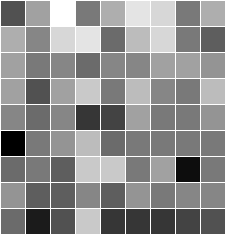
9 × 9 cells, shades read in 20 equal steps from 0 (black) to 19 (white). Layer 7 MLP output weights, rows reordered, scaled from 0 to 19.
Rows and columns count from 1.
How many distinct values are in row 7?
6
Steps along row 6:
up up up down up same same same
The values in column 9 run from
6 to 14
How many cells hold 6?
4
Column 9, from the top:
13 7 11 14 11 9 9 10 6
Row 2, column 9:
7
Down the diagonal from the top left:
6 10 10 15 5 9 12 10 6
